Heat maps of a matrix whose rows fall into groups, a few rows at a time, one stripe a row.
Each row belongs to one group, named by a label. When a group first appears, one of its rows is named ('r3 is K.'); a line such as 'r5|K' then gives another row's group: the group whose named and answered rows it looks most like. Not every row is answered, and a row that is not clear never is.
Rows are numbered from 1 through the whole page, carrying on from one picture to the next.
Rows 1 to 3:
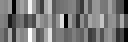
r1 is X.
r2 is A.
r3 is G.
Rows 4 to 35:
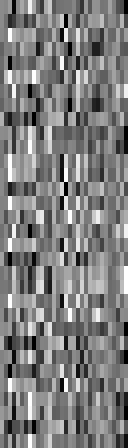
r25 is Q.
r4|X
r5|A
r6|Q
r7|G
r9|Q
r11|G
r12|A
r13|X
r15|Q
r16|Q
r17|A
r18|Q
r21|Q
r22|A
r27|X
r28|A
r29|X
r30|A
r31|Q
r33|X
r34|A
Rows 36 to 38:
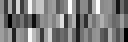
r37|A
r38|X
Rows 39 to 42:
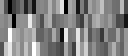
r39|A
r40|X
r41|Q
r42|Q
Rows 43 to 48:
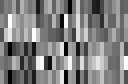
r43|G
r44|Q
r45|Q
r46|A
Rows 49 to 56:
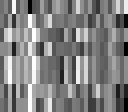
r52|X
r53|Q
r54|Q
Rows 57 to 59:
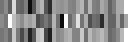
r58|Q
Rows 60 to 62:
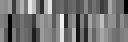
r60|X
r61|A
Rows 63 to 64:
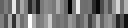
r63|G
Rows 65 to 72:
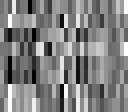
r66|Q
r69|A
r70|A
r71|Q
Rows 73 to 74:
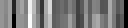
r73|X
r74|X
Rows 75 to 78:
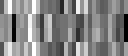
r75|Q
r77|X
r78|Q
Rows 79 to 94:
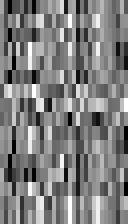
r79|A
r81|A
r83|X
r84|A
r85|Q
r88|X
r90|A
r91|A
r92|X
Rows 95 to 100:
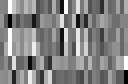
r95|Q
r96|A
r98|Q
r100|X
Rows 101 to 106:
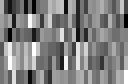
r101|A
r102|X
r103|A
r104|Q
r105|Q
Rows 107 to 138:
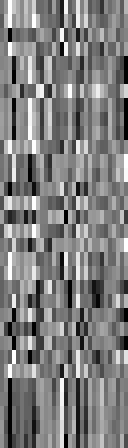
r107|Q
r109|A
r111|X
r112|X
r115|X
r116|X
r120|A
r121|Q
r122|A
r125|Q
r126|Q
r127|G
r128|G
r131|X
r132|G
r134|A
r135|A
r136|A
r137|A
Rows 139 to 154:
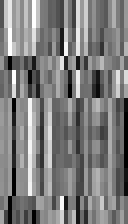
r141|Q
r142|Q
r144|G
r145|G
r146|X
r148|X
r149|X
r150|X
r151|X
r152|X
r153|A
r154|A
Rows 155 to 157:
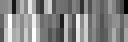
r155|X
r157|Q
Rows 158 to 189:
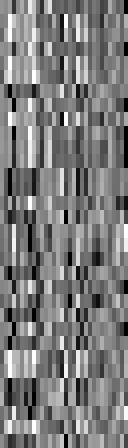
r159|Q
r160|Q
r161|X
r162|Q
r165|X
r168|X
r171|A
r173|A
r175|G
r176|G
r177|A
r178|X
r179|G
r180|A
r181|X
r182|A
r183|Q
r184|Q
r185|A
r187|G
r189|A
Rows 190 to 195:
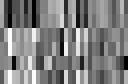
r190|A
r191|A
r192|Q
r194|X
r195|Q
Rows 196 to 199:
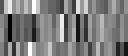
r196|Q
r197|A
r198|A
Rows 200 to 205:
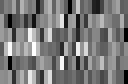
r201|A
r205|X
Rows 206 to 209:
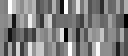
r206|Q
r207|X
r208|A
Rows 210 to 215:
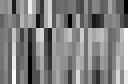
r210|X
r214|G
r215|G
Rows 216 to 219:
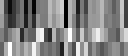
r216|A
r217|A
